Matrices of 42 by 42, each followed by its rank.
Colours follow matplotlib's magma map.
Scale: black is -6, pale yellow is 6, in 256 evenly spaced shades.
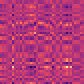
two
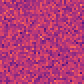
full rank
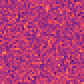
full rank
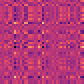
two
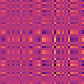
one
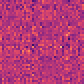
five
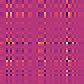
one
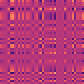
one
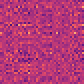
five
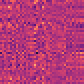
five
